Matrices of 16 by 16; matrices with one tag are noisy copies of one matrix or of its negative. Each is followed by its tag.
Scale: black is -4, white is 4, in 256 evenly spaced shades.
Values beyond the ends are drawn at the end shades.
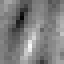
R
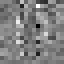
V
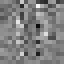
V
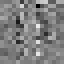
V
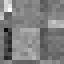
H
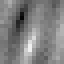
R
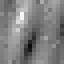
R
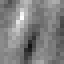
R
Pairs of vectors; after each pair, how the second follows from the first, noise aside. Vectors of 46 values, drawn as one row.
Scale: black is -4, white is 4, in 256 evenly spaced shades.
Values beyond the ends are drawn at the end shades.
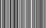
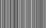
shrunk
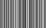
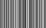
copied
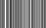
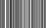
copied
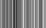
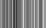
copied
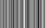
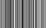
shuffled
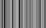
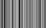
copied
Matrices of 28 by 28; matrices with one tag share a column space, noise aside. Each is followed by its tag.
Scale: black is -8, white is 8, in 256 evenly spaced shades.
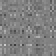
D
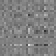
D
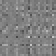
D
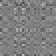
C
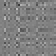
C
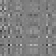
D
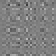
C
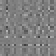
D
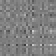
D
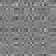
C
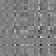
D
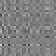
D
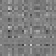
D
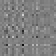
D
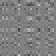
C
